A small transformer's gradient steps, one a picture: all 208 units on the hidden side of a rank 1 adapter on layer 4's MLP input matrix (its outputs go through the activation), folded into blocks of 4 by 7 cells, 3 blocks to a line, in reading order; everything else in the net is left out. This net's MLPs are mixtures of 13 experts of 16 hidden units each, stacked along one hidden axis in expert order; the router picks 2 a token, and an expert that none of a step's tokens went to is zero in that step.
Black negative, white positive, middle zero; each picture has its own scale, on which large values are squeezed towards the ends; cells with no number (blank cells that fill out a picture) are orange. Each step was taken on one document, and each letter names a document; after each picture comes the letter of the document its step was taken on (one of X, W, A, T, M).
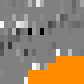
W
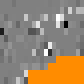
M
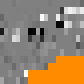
M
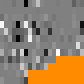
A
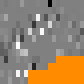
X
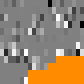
X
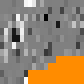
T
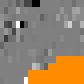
A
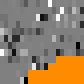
X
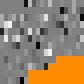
T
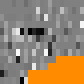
T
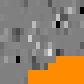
A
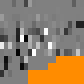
T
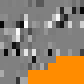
W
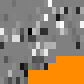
M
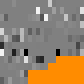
X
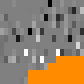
X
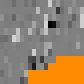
T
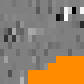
W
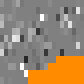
M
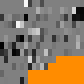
T
